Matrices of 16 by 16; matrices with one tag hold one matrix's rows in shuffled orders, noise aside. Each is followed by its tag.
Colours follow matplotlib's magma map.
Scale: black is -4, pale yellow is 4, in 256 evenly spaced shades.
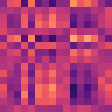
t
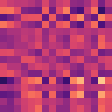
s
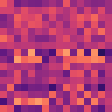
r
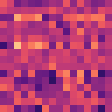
r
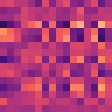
s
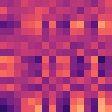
s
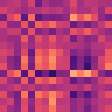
t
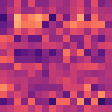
r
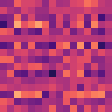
r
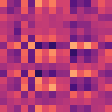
t
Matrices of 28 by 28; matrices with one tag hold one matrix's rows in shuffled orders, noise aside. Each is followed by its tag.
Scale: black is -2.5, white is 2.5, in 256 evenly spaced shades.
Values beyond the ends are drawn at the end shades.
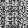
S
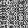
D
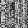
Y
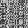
D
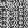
D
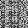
S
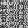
D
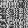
D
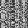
Y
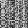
Y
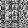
S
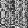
Y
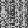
Y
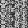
Y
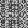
S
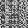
S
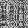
D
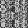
Y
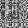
S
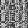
Y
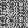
D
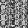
Y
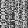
Y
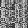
Y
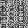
D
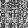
S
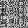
D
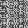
D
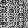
D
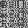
D
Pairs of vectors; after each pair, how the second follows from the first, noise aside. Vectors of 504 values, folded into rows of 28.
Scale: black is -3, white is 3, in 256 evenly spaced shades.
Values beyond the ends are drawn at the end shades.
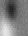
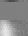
partly zeroed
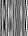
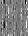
partly zeroed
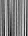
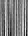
copied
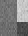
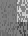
partly zeroed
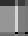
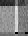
copied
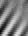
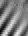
copied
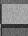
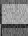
copied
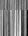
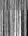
copied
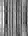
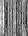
copied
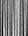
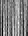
copied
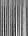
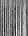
copied
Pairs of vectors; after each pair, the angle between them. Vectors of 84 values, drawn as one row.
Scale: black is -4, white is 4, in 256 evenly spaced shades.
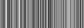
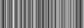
partly aligned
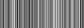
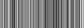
nearly opposite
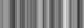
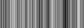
nearly opposite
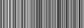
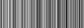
nearly parallel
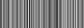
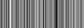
partly aligned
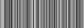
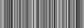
nearly parallel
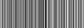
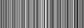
nearly opposite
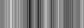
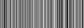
orthogonal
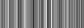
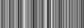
nearly parallel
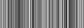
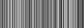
nearly opposite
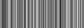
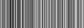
orthogonal
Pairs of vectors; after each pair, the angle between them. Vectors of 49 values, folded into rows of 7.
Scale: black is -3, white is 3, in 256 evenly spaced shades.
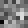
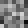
partly aligned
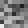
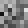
partly opposed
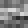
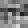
nearly opposite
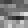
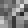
orthogonal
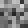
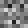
partly opposed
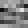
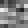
nearly opposite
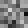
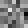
nearly parallel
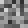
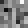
partly opposed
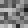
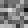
nearly parallel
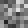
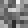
partly aligned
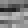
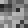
partly aligned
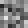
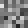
partly opposed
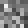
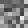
partly opposed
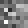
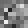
nearly parallel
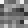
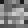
nearly opposite
